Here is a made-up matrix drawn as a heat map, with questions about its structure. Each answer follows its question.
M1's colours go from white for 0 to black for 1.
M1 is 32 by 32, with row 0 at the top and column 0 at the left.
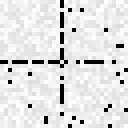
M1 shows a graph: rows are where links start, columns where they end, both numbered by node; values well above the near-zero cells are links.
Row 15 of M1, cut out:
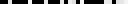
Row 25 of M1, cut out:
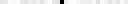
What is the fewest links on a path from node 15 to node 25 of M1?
1
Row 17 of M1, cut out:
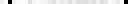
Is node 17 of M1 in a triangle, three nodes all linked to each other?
no
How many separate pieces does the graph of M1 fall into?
2
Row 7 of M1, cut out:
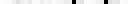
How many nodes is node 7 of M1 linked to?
2
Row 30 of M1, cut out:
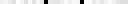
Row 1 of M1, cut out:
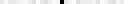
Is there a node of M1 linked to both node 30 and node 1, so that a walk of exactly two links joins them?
no
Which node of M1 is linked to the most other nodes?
node 15
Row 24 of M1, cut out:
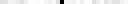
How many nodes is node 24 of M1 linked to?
1
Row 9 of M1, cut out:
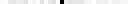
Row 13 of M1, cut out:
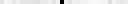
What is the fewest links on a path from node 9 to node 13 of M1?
2
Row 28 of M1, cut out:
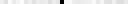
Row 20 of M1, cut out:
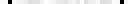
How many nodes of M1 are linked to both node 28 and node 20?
0
